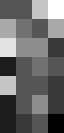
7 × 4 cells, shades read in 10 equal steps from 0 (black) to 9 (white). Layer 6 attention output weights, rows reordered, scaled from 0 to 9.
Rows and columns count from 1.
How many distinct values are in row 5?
3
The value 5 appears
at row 3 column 2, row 3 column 3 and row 6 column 3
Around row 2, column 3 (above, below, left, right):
7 5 4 6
